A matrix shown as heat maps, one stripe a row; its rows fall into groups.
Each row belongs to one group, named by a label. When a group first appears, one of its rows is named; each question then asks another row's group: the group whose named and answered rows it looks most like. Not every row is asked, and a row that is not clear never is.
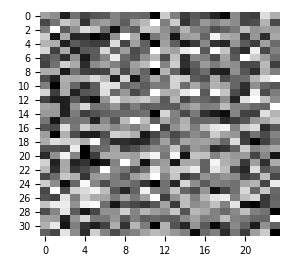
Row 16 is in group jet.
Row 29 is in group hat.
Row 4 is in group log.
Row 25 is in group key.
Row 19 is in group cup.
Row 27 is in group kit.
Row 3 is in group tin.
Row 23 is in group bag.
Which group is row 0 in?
log
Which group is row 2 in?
key
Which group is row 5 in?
tin
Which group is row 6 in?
cup
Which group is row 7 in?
bag
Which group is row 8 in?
log
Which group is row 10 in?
tin
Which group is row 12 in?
cup
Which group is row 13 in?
hat
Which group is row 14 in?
log
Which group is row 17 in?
tin
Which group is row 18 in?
kit
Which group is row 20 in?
bag
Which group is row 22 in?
tin
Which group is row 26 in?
jet
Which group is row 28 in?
bag
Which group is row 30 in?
log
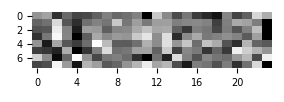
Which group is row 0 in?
log
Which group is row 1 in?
bag
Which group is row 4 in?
tin
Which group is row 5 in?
cup
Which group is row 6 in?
hat
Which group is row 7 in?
bag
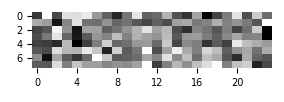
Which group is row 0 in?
key
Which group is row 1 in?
hat
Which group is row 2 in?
bag
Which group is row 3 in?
bag
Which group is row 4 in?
cup
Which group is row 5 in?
jet
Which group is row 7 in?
jet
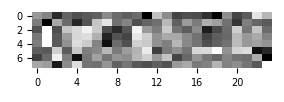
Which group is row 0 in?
log
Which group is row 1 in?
tin
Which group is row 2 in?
key
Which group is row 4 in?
key
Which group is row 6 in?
bag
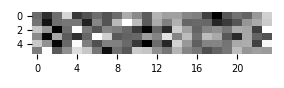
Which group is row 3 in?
tin
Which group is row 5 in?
key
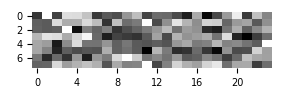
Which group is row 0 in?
key
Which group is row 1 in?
jet
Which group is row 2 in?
cup
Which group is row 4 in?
hat
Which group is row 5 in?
log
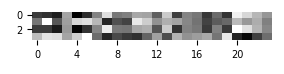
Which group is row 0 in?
cup
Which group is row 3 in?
kit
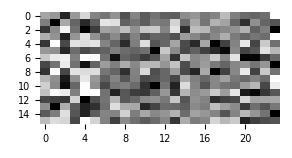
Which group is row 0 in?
hat
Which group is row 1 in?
tin
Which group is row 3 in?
hat
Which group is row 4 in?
key
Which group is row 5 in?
log
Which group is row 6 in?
kit
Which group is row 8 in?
key
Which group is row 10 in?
hat
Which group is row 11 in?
kit
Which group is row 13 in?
tin
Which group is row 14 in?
bag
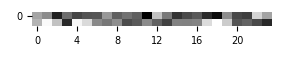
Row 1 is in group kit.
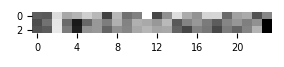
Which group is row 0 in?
jet
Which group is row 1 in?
bag
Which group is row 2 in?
bag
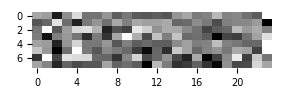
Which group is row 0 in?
hat
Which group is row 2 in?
key
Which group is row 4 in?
hat
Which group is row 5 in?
hat
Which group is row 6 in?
key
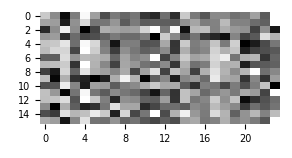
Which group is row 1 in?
hat
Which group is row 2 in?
bag
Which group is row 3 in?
log
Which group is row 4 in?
kit
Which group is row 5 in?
kit
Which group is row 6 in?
jet
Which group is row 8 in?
jet
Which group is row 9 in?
tin
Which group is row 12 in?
kit
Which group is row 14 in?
jet
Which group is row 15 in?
hat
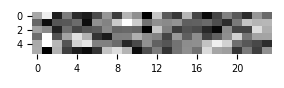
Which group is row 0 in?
log
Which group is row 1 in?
cup
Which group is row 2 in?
log
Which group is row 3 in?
key
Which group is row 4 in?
kit
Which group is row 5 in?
tin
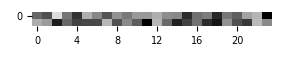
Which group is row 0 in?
bag
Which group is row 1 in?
log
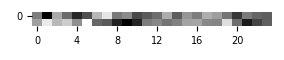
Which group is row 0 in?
tin
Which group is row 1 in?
kit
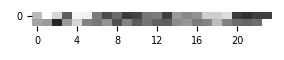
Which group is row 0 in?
kit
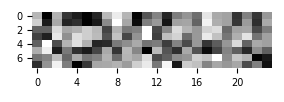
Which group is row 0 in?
tin
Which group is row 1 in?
tin
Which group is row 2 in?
jet
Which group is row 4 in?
key
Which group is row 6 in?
jet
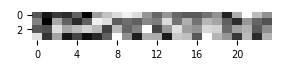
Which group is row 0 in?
cup
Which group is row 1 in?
tin
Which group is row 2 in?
jet
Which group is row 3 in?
tin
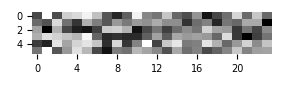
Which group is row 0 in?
key
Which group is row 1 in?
bag
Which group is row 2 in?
tin
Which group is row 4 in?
jet
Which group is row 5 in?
key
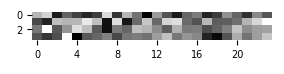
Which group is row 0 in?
log
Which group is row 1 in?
jet
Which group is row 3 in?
cup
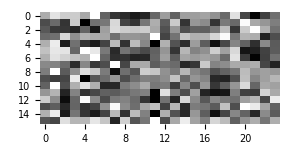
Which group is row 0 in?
kit
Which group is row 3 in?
jet
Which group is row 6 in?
kit
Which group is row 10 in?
key
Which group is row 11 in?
log
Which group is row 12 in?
hat
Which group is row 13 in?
cup
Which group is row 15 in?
jet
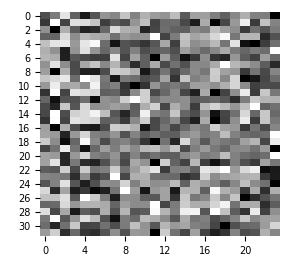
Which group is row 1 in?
key
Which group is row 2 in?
tin
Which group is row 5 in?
hat
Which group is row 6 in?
log
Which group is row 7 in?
kit
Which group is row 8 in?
tin
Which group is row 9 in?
kit
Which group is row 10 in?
kit
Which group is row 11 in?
key
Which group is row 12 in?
cup
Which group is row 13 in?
jet
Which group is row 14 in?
key
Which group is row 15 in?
key
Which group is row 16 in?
tin
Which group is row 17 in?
hat
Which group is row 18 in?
hat
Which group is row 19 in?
bag
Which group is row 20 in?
hat
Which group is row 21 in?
log
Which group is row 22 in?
jet
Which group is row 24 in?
bag
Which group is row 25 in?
tin
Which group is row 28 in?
tin
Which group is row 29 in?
key
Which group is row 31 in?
log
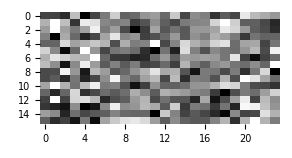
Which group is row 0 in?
cup
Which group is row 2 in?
kit
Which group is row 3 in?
tin
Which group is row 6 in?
kit
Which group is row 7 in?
hat
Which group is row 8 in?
bag
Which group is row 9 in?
cup
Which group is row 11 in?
cup
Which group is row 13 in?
cup
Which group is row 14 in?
log
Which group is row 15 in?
cup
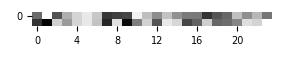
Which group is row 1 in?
jet
